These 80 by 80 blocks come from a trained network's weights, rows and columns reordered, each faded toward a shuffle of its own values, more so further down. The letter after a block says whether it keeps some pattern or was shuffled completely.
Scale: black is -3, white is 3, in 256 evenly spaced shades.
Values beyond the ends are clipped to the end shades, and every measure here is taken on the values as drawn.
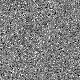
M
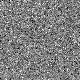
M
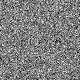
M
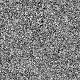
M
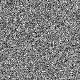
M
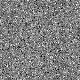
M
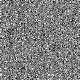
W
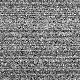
W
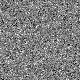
M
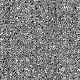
W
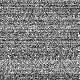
W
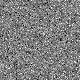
M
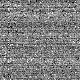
W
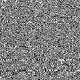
W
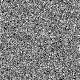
M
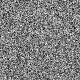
M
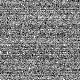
W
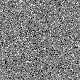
M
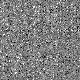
W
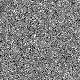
M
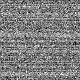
W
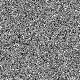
M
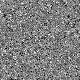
M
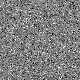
M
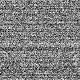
W
